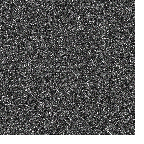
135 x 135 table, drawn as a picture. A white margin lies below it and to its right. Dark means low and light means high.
Grain: fine. Stripes: none. Average level on the scale: 30%. Seam: none. Slope: none. Histogram: skewed, a long tail of high values.
